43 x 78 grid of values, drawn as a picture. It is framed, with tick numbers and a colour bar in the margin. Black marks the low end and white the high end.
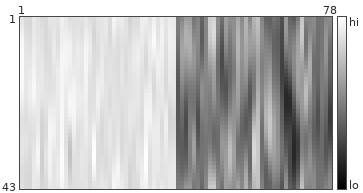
It is made of 1 by 2 panels. Panel 1,1: very high, streaked downward, faint in contrast. Panel 1,2: middling, streaked downward, strong in contrast.
